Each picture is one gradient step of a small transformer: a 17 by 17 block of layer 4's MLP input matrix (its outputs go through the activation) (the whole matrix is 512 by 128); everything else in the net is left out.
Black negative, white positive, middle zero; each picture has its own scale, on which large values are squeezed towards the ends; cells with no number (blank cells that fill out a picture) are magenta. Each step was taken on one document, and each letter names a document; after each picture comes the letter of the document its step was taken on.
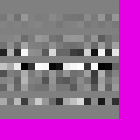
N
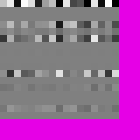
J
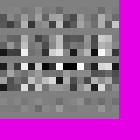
N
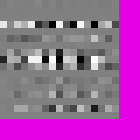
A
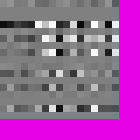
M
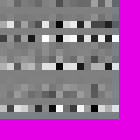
A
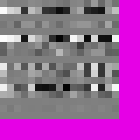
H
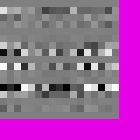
H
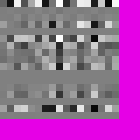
A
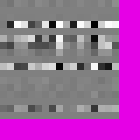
A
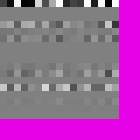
J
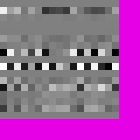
H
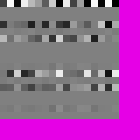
J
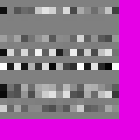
H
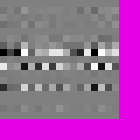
N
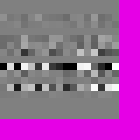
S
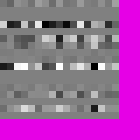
M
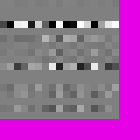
M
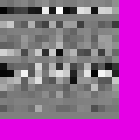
N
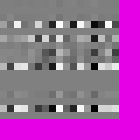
A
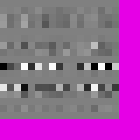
S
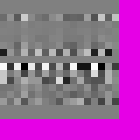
N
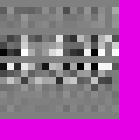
N
